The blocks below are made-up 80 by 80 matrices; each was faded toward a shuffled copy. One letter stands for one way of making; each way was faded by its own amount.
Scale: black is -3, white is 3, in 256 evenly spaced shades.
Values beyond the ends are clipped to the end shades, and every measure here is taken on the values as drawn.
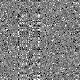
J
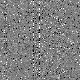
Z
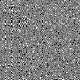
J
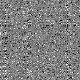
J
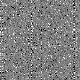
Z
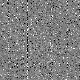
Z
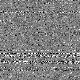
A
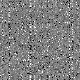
Z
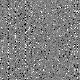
Z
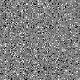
J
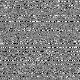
A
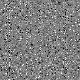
Z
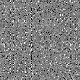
J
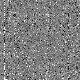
Z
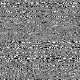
A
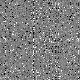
Z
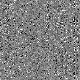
Z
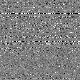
A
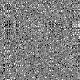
J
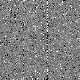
Z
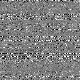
A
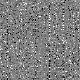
Z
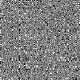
J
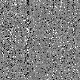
Z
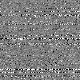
A
